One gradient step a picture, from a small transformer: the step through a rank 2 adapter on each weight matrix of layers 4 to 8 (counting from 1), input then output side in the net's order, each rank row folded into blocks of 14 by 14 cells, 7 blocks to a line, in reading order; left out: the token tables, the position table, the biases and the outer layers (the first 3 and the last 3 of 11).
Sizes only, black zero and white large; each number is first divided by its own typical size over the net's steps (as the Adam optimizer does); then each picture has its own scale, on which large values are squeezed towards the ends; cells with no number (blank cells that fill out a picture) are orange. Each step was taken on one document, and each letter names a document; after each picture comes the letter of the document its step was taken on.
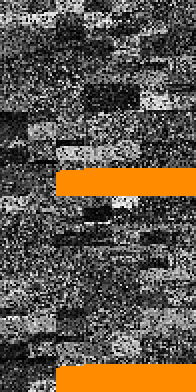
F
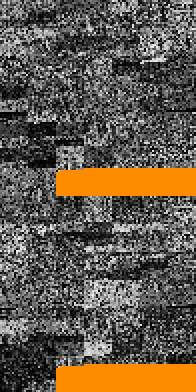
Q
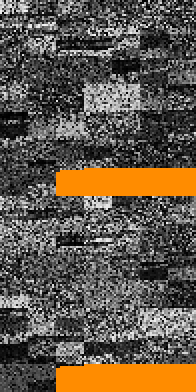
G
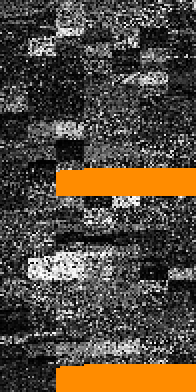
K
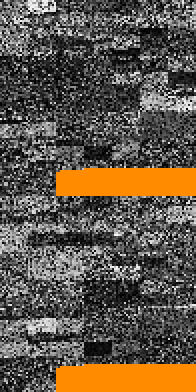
F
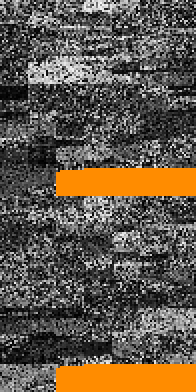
Q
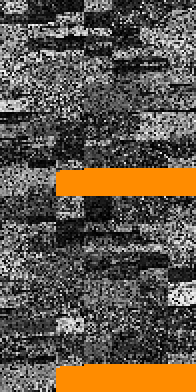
Q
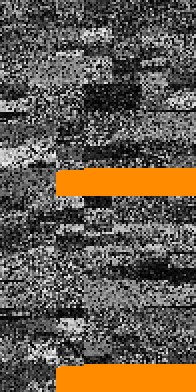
Q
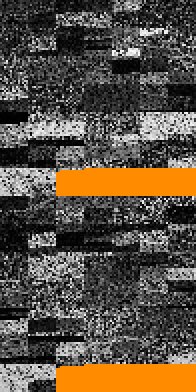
G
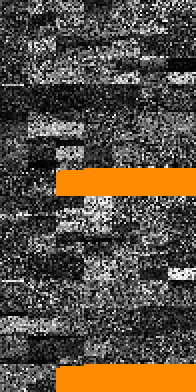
K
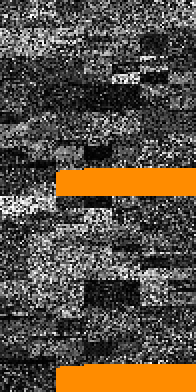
K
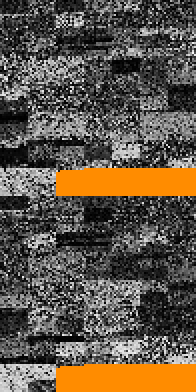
G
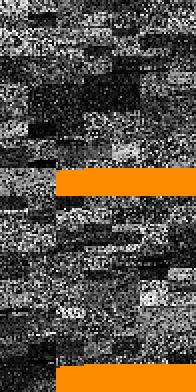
K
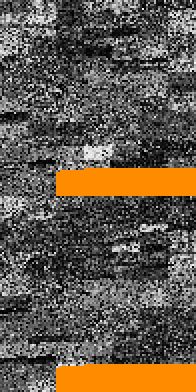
F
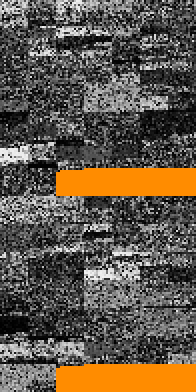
Q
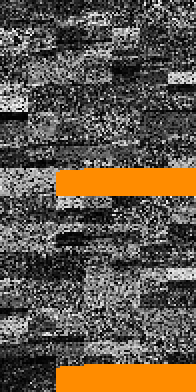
G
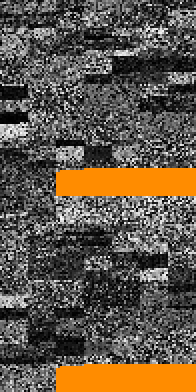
F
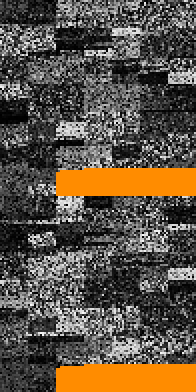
G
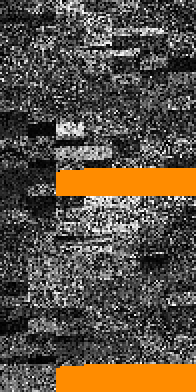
K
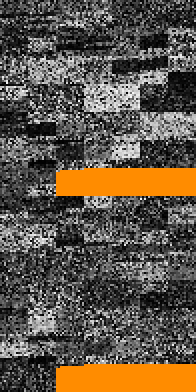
G
